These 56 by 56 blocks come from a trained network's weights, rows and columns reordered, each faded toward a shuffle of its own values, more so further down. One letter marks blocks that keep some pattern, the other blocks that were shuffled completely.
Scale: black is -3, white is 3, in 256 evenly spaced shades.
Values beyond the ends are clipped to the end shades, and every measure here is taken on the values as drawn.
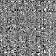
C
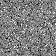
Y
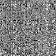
C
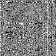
C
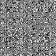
C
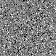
Y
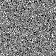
Y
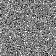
Y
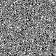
Y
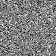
Y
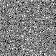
Y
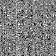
C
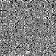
C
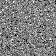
Y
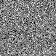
Y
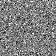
Y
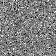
Y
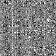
C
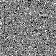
Y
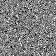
Y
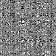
C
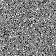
Y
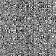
C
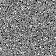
Y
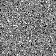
Y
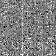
C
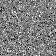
Y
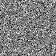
Y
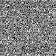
C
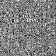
C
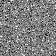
Y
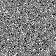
Y
